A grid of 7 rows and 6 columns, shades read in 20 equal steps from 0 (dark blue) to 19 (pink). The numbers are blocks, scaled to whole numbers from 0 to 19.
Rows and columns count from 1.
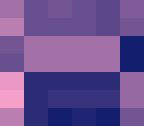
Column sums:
92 44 44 44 41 47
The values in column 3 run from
0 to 12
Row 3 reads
8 12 12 12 12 0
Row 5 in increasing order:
2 2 2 2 11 18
